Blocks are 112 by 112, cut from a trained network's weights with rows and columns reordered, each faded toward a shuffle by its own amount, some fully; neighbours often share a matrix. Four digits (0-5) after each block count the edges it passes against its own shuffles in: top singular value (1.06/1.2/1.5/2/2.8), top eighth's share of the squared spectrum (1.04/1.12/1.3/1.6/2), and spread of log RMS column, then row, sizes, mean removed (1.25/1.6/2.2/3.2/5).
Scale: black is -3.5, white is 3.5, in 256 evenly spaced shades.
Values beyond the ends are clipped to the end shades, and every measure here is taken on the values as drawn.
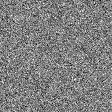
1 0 0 0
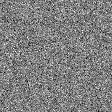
1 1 0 1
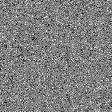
3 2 0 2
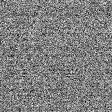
3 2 0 0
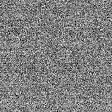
3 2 0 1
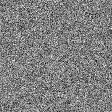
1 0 0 0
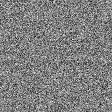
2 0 0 0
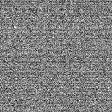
4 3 1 2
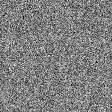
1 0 0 0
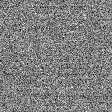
2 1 0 0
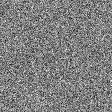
0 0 0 0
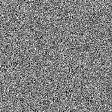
2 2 1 1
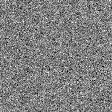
2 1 0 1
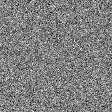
0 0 0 0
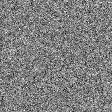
0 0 0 0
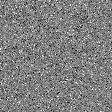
0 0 0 0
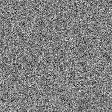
2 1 0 0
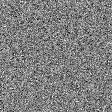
1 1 0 0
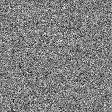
2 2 0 0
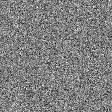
1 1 0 0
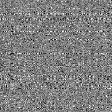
4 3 1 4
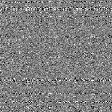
4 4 1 4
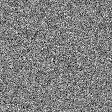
1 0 0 0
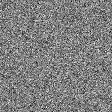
1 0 0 0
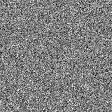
2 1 0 0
